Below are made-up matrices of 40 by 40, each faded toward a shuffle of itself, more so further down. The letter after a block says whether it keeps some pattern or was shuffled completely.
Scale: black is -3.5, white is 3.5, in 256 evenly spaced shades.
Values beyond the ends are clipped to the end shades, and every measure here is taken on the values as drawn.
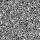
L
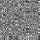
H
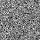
L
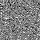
L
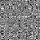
H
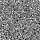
L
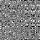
H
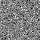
L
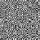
H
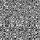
H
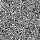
L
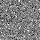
L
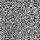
H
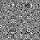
H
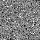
L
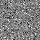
L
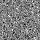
L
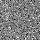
L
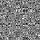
H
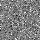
L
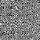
H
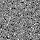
L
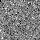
L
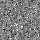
L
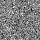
L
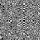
H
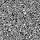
L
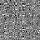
H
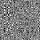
H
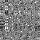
H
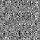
H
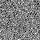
L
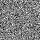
L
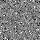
L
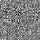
H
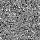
L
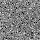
L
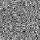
H
